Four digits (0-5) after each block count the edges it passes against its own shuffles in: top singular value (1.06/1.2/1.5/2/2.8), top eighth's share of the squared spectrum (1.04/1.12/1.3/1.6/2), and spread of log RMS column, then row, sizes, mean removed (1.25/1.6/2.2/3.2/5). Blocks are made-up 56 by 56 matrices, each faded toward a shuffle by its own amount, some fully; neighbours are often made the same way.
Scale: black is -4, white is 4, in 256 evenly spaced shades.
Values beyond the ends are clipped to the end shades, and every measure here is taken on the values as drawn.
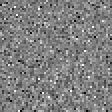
1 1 0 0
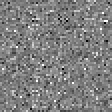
3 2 0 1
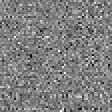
4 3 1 2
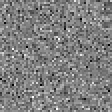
1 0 0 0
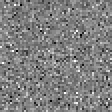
2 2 0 0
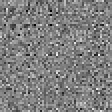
3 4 2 2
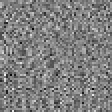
3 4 2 2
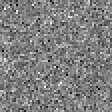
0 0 0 0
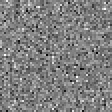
0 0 0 0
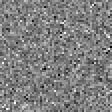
0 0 0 0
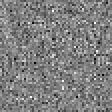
3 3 1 1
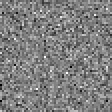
1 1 0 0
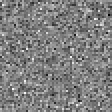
2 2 0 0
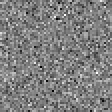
0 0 0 0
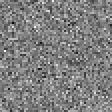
1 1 1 0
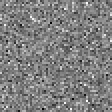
0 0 0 0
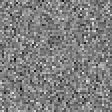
0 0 0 0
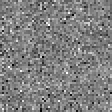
2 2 1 0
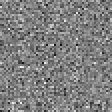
3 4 2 2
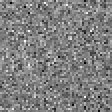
3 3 1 1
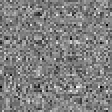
4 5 3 3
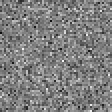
2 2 0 0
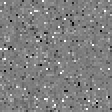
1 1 0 0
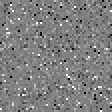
1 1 0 0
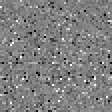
3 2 0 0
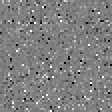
1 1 0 0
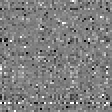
3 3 1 2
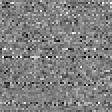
2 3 0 3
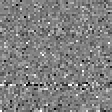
2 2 0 2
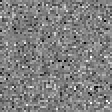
1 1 0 2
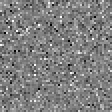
0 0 0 1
